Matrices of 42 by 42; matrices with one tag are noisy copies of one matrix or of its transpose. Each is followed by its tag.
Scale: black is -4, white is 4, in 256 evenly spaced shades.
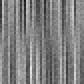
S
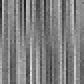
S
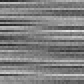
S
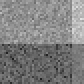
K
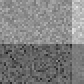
K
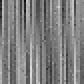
S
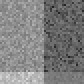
K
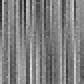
S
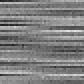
S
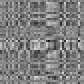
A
